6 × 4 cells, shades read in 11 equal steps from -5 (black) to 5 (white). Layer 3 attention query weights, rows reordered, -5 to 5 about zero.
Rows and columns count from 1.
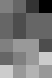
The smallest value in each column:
-1 -2 -3 -5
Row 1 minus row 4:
0 -2 -4 -3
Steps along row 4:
up same down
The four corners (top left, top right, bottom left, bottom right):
0 -5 3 1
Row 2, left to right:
-1 -2 -1 -1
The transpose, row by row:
0 -1 -1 0 -1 3 / -1 -2 -2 1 0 1 / -3 -1 -1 1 1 2 / -5 -1 -1 -2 3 1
